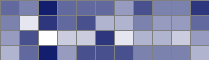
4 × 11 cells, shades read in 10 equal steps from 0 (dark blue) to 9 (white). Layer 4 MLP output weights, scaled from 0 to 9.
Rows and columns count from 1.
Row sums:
32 47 63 38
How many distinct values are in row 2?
7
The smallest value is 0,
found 2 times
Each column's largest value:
6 8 9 7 7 6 8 6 6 7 6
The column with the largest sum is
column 7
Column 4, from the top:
3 3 7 5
